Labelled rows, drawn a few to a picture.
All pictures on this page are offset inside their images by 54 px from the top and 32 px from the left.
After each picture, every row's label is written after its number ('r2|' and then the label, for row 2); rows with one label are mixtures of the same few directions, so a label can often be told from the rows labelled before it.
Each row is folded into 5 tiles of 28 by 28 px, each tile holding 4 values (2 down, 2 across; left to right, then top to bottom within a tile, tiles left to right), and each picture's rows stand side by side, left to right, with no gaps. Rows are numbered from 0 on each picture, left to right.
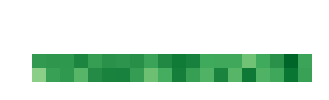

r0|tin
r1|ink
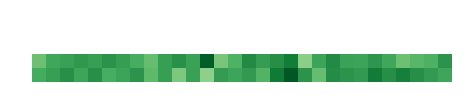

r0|ink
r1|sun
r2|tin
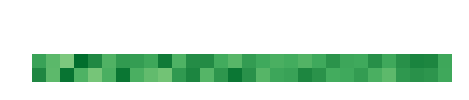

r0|sun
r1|sun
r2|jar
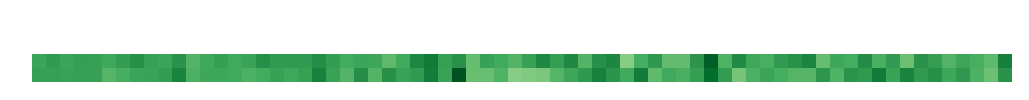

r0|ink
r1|tin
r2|ink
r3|tin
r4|ink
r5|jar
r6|sun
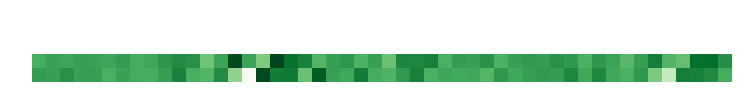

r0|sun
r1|jar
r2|jar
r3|sun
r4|jar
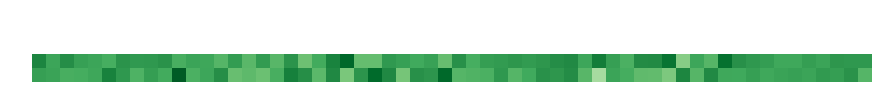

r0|ink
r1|tin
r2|sun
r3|sun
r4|jar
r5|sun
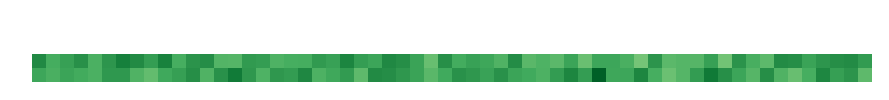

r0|tin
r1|sun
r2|ink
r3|tin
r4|tin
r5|sun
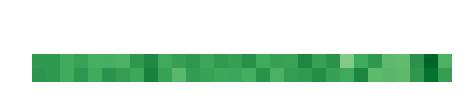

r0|ink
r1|jar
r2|ink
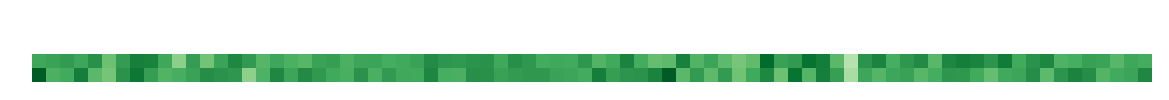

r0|jar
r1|ink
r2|ink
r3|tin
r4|jar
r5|ink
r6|tin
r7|sun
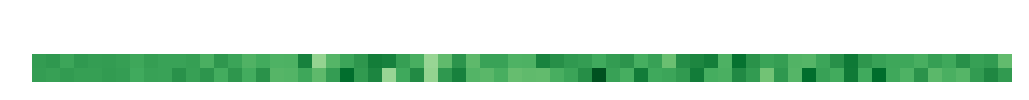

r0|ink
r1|sun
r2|ink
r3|tin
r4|jar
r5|ink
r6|tin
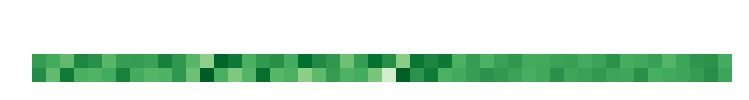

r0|sun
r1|sun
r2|jar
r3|ink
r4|ink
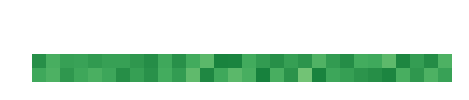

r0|sun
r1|sun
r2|jar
